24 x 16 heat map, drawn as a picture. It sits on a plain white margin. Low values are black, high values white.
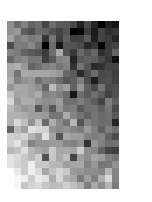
The ninth with the highest average is the bottom left. Overall the values sit about 50% of the way up the scale. Values rise toward the bottom left. The ninth with the lowest average is the top right. The histogram is bell-shaped.
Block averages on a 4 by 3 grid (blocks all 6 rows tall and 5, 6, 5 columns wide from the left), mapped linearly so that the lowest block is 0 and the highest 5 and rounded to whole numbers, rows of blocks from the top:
2 1 0 / 3 2 1 / 4 3 2 / 5 4 3
